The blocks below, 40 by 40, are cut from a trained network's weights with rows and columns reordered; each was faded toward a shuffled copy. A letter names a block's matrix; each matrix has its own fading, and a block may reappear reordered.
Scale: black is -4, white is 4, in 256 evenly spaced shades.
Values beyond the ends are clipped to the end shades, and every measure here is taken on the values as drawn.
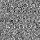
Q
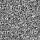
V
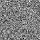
V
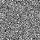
V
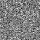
Q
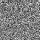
V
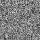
V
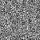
V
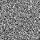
V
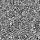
V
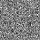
Q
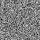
Q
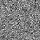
Q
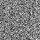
V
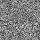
V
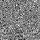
Q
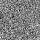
V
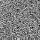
V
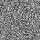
V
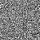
V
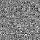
Q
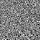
Q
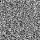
V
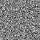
Q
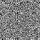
V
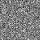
V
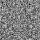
V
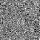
Q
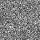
V
